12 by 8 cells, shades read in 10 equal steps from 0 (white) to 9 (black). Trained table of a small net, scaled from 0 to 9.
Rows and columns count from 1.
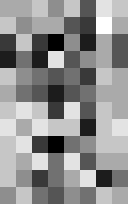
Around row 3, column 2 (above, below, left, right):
4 5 7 7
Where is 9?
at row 3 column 4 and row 9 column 4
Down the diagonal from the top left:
3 4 7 1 5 5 2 1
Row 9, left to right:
2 1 7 9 5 4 2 2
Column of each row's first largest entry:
6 6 4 1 6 4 4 6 4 6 7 4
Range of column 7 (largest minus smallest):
8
